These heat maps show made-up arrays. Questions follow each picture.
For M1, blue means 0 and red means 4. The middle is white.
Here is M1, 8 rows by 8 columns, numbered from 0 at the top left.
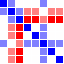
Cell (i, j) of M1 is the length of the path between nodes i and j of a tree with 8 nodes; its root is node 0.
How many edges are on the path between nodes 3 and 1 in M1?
3
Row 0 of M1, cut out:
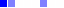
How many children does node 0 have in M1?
2
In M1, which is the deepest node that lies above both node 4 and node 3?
5
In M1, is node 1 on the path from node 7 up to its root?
no
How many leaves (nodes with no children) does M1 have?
5
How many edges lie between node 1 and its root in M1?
1
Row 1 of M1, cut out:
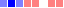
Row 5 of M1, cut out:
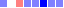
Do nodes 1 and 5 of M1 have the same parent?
yes
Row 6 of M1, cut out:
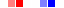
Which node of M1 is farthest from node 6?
2
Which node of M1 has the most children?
5
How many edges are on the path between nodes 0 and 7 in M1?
2
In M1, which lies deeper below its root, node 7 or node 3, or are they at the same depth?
the same depth
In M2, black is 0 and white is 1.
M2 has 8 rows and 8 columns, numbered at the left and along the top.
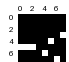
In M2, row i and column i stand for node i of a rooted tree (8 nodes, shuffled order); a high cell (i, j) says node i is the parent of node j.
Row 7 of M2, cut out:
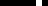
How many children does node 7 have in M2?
1
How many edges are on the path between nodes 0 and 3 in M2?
5
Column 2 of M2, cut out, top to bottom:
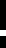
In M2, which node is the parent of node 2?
5
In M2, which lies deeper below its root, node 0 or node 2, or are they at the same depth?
the same depth
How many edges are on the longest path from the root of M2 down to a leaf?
5
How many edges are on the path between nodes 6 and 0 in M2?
3
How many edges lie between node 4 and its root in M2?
3
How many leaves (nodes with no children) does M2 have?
3
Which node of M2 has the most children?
5
